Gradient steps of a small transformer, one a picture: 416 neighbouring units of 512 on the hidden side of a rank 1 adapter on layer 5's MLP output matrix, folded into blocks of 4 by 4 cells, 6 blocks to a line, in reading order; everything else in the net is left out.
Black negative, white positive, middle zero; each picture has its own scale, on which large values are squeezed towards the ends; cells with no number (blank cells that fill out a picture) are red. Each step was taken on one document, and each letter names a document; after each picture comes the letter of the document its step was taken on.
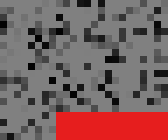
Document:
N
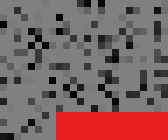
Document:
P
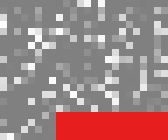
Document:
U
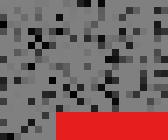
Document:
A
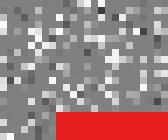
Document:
U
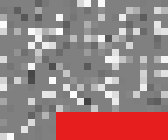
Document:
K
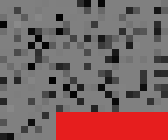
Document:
P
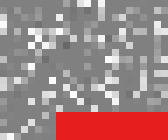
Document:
U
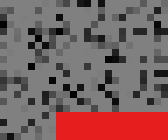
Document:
N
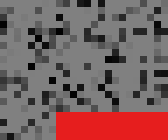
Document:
N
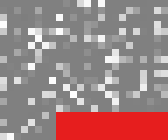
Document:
K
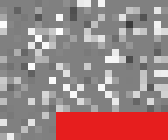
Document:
U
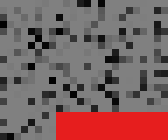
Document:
A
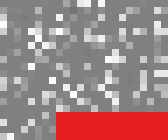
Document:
U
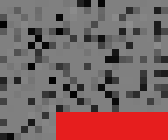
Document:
A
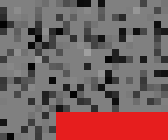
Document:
A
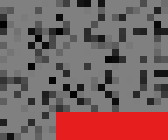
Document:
N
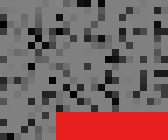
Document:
A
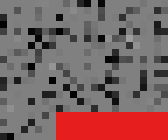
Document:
K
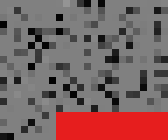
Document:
P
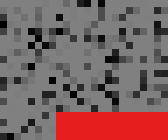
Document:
A
